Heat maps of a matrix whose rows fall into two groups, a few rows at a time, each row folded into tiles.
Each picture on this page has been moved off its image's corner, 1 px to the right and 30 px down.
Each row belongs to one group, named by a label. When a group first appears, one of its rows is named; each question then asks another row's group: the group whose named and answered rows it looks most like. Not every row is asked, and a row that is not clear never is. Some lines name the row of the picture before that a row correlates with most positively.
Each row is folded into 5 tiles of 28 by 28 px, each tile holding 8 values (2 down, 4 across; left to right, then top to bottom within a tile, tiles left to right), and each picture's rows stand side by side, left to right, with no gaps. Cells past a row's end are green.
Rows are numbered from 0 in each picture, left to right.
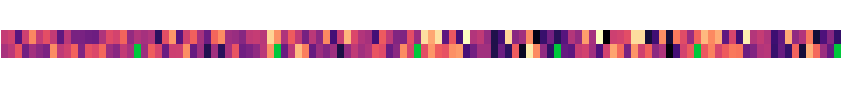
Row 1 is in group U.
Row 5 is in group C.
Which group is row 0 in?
U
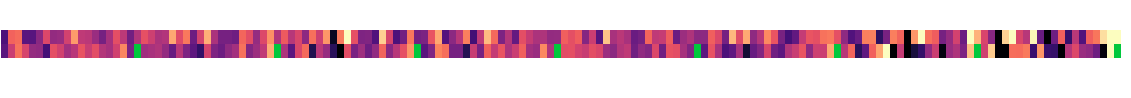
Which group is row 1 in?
U
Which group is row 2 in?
U
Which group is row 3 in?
U
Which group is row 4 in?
C
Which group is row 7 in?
U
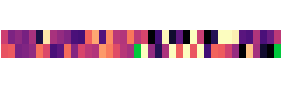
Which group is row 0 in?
C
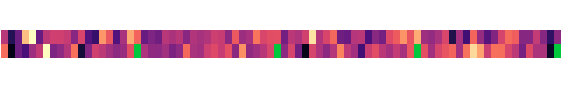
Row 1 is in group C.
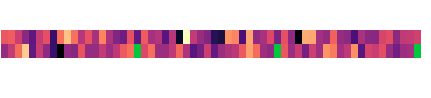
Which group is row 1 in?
C
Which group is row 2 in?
U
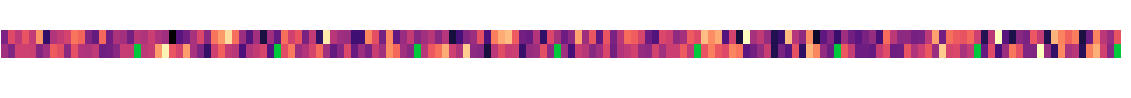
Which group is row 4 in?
U
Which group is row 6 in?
C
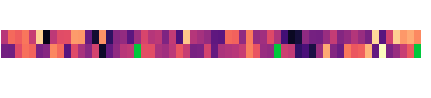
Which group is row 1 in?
C
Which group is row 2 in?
C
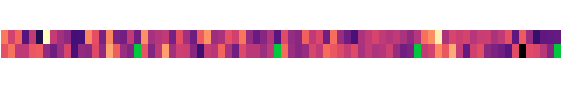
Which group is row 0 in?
C
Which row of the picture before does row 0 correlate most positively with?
1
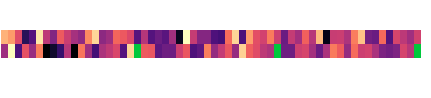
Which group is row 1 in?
C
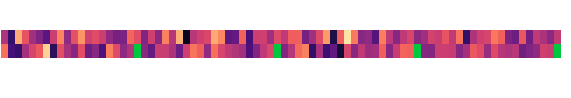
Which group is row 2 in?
U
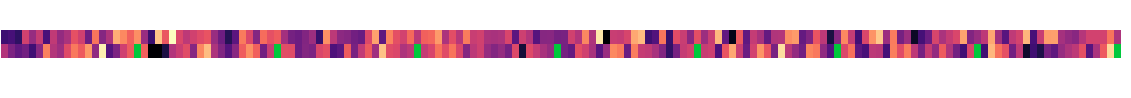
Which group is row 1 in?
U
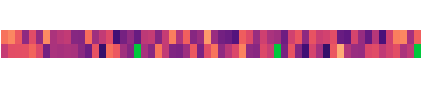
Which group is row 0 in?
C
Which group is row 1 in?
U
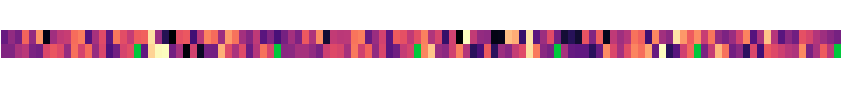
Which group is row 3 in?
C
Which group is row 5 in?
U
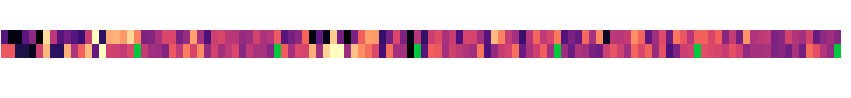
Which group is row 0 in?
C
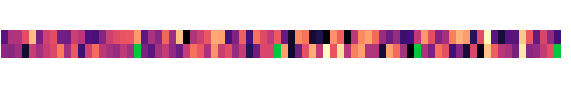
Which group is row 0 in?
U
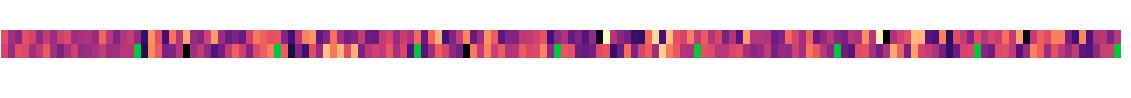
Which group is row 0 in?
U
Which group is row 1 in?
U
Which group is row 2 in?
U
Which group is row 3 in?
U
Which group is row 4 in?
C
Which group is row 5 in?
C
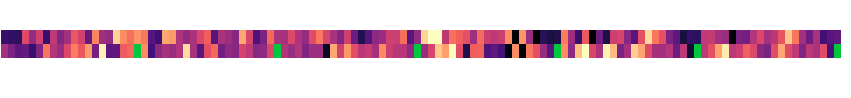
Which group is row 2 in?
U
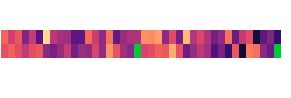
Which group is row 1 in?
C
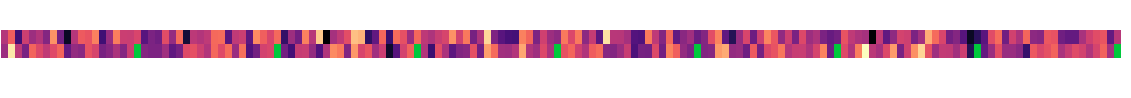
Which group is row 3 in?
U
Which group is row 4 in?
C
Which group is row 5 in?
U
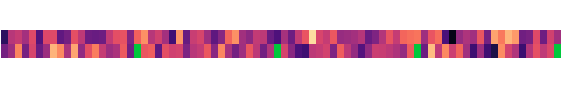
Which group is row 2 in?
U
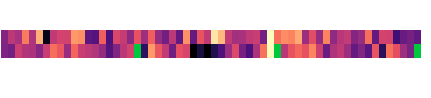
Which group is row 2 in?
C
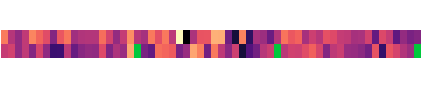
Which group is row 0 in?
U
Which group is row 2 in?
C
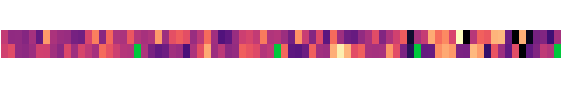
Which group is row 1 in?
U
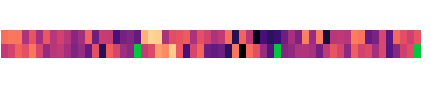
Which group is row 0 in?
C
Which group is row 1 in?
C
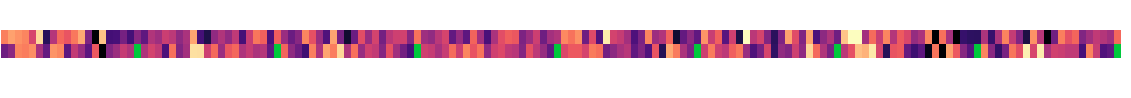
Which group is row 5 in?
C
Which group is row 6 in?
C
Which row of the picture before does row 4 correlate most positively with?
0
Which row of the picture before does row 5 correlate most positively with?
0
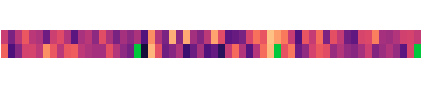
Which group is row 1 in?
U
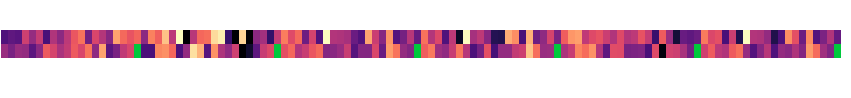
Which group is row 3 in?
C
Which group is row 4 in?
C
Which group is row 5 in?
C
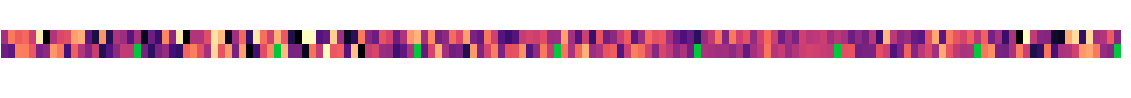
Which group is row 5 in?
U
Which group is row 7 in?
C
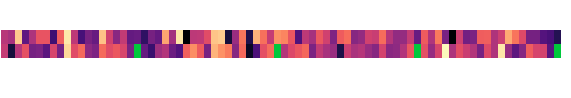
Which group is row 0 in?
U
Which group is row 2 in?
U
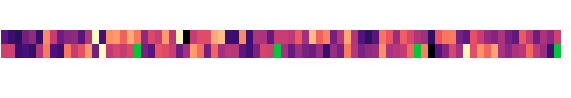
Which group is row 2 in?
U
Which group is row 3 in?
U
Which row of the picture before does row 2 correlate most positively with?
0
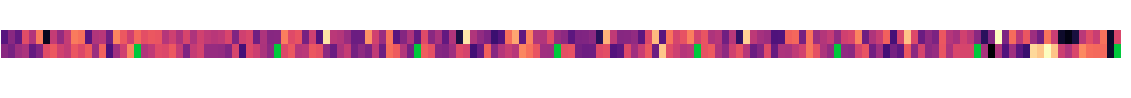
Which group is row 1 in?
C
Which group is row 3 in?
C
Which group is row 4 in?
C
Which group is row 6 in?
U
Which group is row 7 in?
U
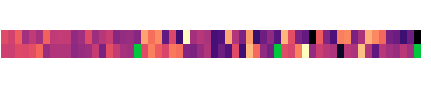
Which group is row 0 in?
C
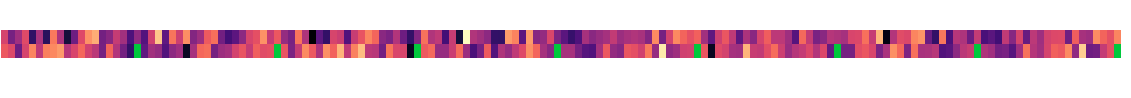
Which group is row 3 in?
C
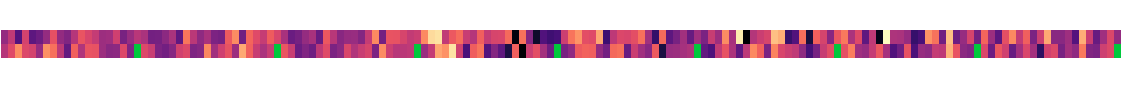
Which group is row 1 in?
C
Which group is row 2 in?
C
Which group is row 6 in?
C
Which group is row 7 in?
U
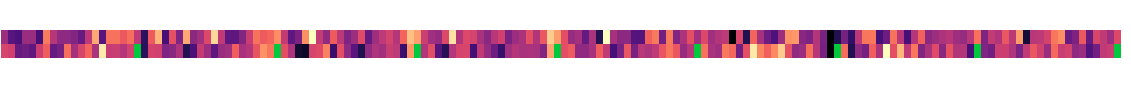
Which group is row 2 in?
U
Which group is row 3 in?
U
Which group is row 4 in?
C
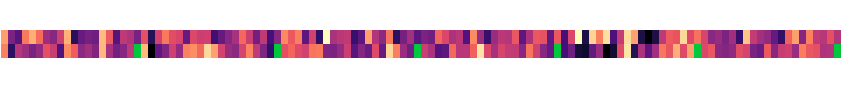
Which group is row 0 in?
U
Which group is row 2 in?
C
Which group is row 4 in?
U
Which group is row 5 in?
C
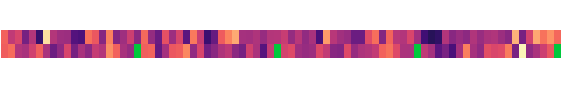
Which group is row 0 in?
C
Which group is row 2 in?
C
